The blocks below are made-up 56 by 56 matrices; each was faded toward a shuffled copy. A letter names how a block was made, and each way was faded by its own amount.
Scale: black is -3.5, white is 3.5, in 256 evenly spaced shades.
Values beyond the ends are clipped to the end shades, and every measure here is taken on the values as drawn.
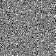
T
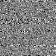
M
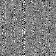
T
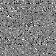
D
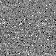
D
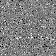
D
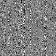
T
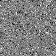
D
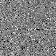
D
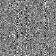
T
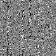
T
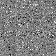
D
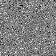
D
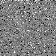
D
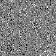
T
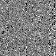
T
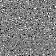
D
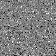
D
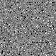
D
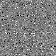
D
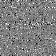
D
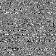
M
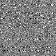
M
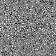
D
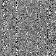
T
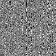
T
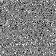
D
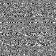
M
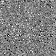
D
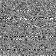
M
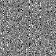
T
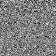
M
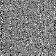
T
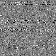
M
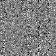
T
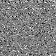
D
